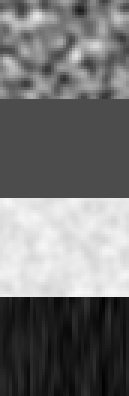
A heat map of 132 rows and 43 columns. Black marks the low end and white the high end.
The table splits into 4 rows of 1 panel. Panel 1,1: middling, blotchy, strong in contrast. Panel 2,1: low, flat. Panel 3,1: very high, blotchy, faint in contrast. Panel 4,1: very low, streaked downward, faint in contrast.
